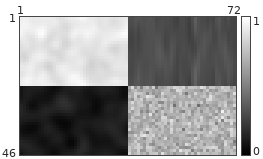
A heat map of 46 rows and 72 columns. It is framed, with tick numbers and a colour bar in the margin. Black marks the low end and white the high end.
The table splits into 2 rows of 2 panels. Panel 1,1: very high, blotchy, faint in contrast. Panel 1,2: low, streaked downward, faint in contrast. Panel 2,1: very low, blotchy, faint in contrast. Panel 2,2: high, fine-grained.
